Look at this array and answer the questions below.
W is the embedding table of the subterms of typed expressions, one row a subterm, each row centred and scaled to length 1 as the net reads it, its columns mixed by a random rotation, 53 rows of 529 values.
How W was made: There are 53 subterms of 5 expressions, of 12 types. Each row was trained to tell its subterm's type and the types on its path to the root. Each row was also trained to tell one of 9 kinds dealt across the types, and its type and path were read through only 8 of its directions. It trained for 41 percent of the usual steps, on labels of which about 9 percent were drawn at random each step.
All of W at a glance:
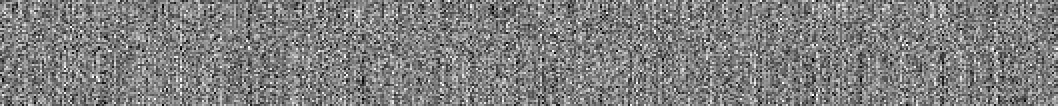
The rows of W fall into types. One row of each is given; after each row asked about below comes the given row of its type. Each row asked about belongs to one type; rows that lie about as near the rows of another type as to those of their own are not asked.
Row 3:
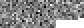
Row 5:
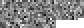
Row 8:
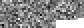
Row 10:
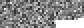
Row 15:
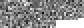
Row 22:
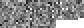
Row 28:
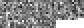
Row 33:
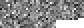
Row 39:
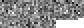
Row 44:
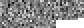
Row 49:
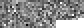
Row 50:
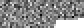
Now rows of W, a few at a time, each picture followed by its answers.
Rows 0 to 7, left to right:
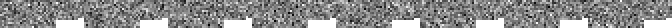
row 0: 10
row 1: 8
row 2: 3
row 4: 22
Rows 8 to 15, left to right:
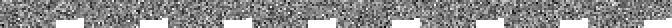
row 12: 22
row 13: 39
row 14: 3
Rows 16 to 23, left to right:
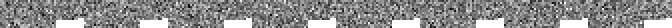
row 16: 28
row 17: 33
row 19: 39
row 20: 8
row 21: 28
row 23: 44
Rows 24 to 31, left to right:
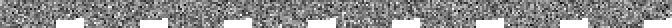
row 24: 44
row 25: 10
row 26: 49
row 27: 28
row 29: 49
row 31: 33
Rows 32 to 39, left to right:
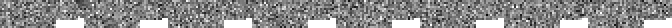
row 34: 8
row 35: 33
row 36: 50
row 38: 49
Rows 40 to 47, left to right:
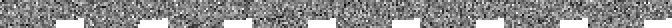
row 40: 39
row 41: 50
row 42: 33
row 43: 22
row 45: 50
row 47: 22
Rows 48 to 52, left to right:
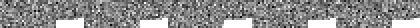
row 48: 50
